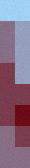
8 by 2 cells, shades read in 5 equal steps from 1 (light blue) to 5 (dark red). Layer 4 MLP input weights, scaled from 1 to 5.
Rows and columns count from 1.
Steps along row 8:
same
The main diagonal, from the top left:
1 2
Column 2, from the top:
1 2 2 2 4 5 4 3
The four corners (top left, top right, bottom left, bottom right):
1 1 3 3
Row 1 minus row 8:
-2 -2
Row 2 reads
3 2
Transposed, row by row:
1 3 3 4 4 4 3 3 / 1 2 2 2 4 5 4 3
